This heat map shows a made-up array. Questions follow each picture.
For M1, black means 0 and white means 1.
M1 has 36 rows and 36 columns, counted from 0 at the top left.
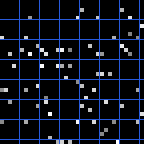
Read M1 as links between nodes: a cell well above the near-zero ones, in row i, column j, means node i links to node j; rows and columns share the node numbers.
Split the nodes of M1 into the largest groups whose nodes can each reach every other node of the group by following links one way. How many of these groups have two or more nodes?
0
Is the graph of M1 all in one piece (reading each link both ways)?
yes
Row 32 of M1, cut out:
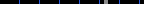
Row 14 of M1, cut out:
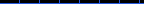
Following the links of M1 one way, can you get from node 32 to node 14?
yes
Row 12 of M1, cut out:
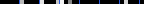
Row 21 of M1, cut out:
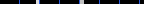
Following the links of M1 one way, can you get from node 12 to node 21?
no
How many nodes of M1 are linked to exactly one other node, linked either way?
7
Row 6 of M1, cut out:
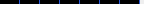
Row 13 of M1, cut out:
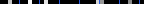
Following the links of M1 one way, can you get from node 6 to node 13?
no
